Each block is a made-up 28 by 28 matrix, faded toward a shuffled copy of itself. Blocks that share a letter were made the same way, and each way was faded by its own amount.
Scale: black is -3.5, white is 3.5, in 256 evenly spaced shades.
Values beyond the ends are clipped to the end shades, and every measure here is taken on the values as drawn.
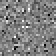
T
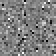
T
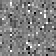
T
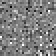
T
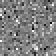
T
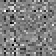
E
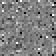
T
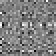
E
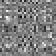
E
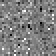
T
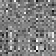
E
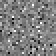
T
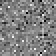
T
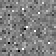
T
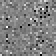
T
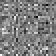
E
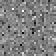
T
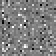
T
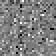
T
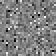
T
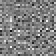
E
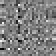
E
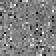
T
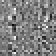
E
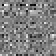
E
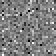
T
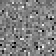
T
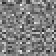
E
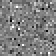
T
